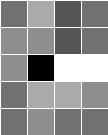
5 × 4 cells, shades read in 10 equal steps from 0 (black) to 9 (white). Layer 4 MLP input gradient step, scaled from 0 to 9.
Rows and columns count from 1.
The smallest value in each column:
4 0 3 4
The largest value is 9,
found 2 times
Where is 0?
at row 3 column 2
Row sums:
17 17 23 21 17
